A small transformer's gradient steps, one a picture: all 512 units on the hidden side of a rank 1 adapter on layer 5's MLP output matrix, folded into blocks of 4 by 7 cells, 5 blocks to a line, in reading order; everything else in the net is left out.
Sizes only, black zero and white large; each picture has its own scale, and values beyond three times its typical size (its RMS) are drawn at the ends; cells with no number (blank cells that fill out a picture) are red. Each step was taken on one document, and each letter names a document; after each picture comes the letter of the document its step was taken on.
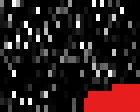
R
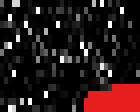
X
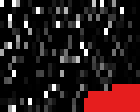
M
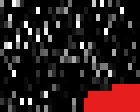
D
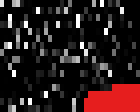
X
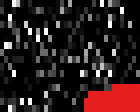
X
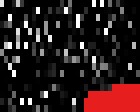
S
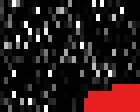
R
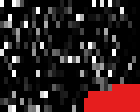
S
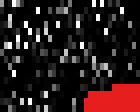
R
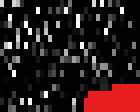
D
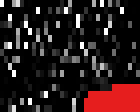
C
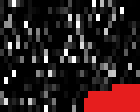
R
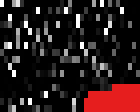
C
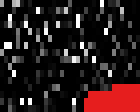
X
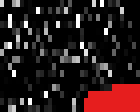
X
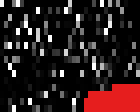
C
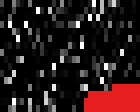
M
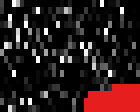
D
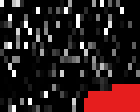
C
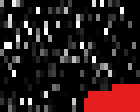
D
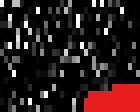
D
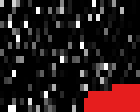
M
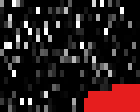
D
